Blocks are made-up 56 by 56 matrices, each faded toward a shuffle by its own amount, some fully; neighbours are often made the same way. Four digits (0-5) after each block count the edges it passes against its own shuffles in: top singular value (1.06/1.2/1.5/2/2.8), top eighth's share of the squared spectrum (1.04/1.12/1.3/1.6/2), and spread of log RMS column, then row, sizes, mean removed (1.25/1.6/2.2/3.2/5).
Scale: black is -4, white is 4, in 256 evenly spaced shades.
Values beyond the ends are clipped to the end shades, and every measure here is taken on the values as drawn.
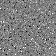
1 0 0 0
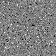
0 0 0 0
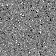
0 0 0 0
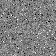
0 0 0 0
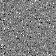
0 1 2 0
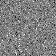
0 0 1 0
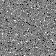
0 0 0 0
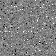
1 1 0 0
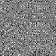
3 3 2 1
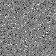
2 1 0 0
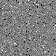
1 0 0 0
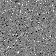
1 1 0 0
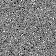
0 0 0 0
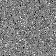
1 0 0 0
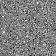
2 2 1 0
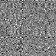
4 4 2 2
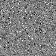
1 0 0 0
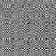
5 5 3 3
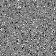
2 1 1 0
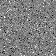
1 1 0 0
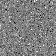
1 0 0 0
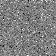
2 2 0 1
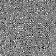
3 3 1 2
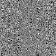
1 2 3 0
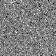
0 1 1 0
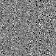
1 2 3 0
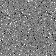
0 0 0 0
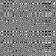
5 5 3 3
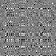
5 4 2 3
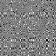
4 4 2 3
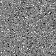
2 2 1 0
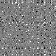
4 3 2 2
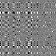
5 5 3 3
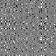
4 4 2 2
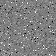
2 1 0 0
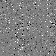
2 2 1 0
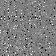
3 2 1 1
